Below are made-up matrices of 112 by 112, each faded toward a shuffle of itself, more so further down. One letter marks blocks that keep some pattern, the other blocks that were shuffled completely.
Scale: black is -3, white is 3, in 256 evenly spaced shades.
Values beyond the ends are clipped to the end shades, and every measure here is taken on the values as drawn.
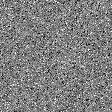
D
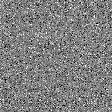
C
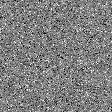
D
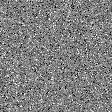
D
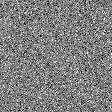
D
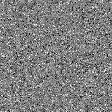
C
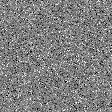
D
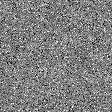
D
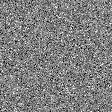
D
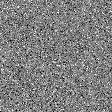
D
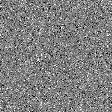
C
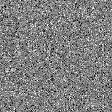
C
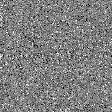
C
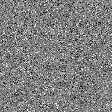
C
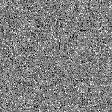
C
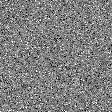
D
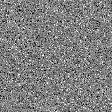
C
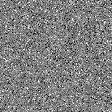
C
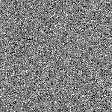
C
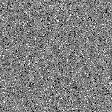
C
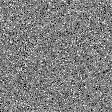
D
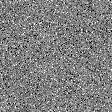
D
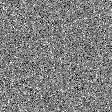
D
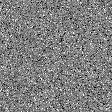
D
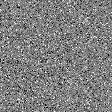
C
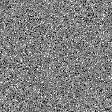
C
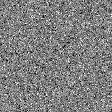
C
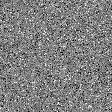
D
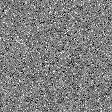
D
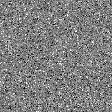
C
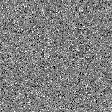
C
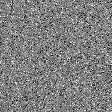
C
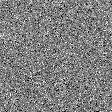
D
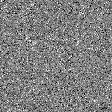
C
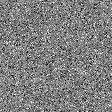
D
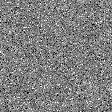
D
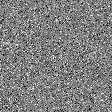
D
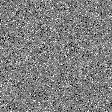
D
